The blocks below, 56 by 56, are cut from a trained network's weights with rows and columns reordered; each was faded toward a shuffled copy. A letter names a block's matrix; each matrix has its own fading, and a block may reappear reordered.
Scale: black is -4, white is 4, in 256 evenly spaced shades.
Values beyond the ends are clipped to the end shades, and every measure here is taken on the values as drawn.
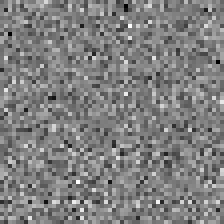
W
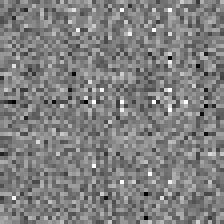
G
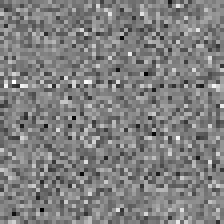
W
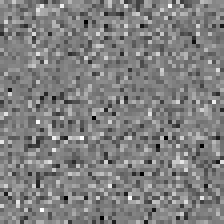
W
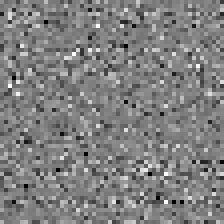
W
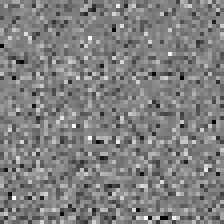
W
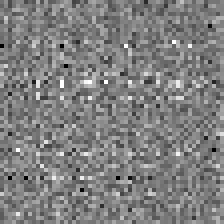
G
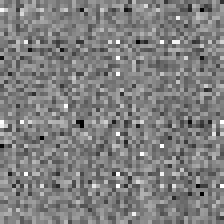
G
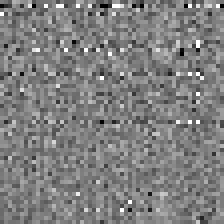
G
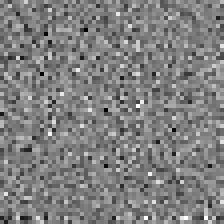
W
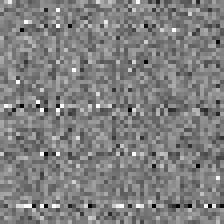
G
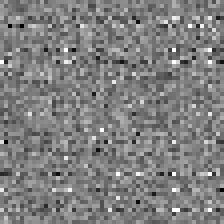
G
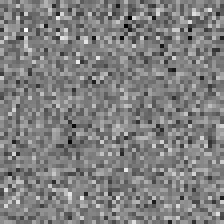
W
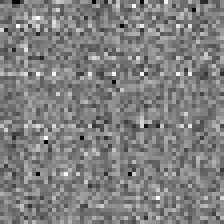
G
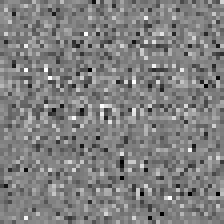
W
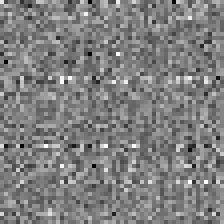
G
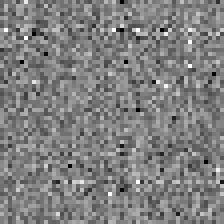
G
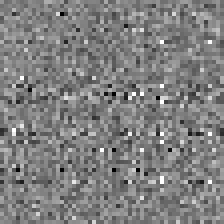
G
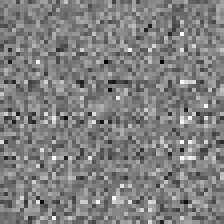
G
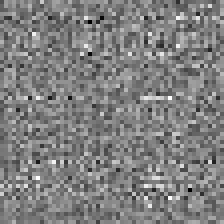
G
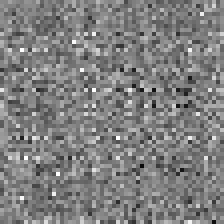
G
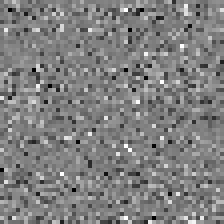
W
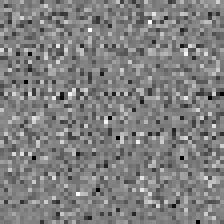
W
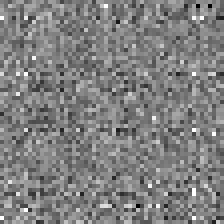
G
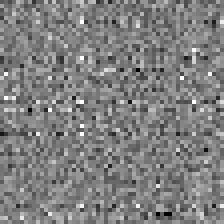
G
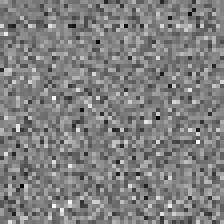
W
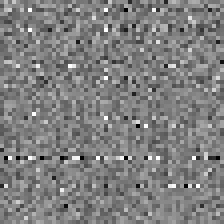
G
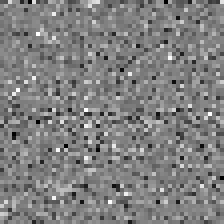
W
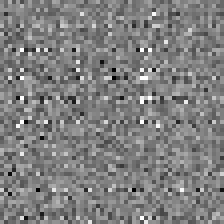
G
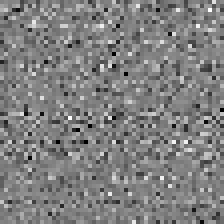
W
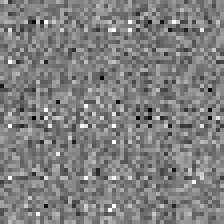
G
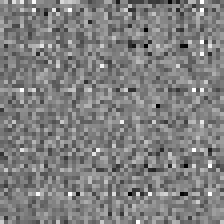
G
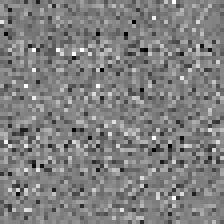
W
